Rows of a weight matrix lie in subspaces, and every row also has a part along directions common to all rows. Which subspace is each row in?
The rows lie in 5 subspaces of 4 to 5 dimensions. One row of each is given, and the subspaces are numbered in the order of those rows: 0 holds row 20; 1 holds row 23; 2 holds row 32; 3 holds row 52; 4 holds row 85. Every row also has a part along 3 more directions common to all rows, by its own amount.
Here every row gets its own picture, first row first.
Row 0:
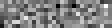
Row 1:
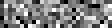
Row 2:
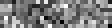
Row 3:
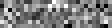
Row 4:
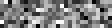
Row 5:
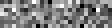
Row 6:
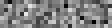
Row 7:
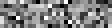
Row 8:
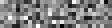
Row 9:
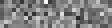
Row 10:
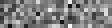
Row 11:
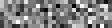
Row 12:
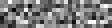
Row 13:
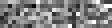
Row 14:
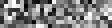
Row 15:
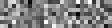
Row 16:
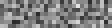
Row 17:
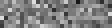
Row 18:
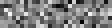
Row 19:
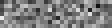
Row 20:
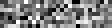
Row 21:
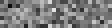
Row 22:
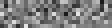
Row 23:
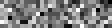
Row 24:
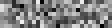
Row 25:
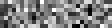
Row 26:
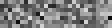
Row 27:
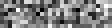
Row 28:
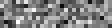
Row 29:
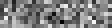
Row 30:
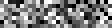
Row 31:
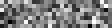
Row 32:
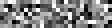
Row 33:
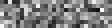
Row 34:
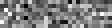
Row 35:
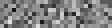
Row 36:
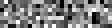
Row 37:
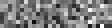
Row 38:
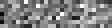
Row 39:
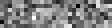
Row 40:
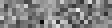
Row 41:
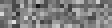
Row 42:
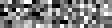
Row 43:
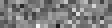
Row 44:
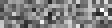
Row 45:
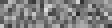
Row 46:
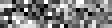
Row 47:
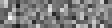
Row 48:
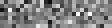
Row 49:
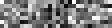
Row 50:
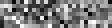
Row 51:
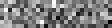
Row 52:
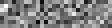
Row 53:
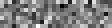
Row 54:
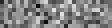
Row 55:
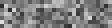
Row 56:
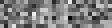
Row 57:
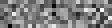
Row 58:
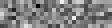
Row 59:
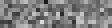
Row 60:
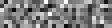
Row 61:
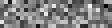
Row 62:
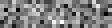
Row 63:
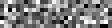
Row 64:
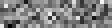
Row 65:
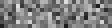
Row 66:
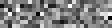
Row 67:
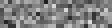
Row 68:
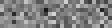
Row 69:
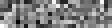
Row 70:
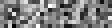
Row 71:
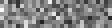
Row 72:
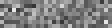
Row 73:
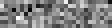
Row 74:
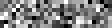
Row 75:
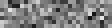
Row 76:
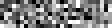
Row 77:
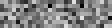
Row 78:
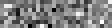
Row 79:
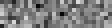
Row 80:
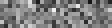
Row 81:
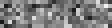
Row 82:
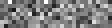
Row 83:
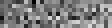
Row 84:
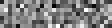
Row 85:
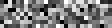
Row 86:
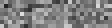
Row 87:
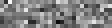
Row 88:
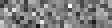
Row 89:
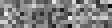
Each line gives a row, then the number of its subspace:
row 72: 2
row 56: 2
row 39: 2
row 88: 1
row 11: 0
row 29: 1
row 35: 4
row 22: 0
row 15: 3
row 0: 0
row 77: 1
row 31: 4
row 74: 4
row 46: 1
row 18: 1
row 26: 1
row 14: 3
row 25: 3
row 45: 3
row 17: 0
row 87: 4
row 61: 4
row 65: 4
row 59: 4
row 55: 2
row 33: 4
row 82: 4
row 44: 3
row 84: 3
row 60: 4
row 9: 4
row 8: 0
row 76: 0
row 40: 3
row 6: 2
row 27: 1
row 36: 4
